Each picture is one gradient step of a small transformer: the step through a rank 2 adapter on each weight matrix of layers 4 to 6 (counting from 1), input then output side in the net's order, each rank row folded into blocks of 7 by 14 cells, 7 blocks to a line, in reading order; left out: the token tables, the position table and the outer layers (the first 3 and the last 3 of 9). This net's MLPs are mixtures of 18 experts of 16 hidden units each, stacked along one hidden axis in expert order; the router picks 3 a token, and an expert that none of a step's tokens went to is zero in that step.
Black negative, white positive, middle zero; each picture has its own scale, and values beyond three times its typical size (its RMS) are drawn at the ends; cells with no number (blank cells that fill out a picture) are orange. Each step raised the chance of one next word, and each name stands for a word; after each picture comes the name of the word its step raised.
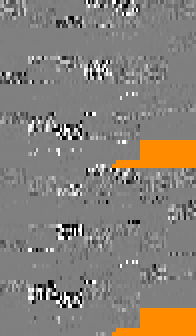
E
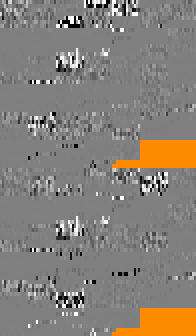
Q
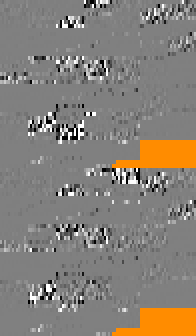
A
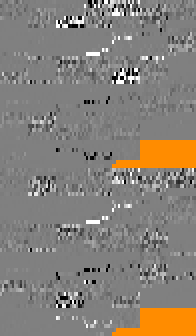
Q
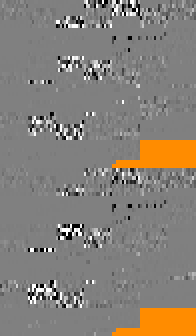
E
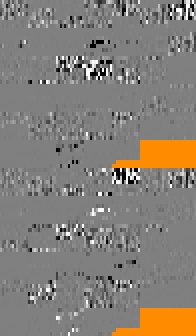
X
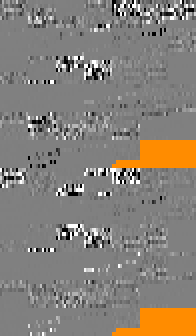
X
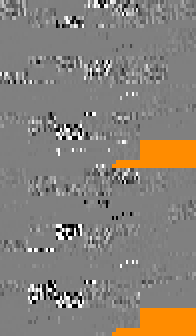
E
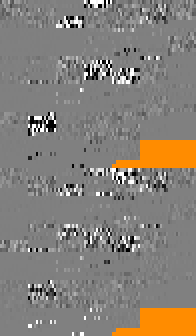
X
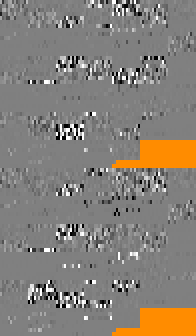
E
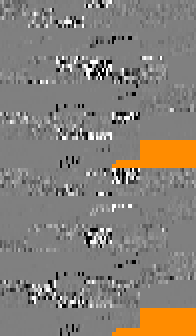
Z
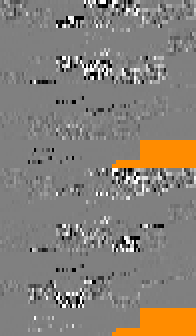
Q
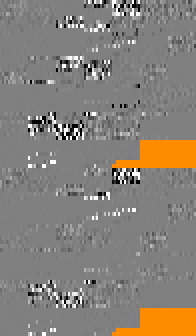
A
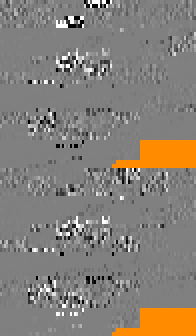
Q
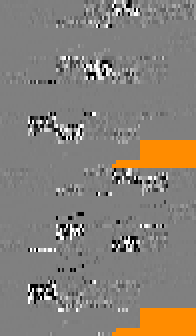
E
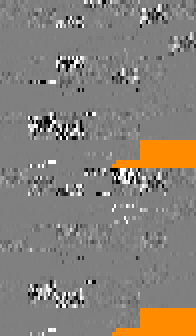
A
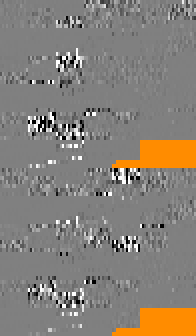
A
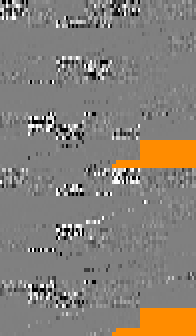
X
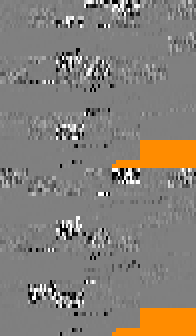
Z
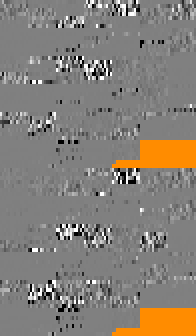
Z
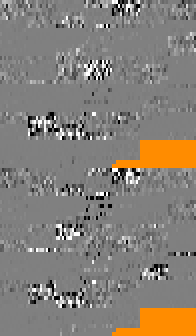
E
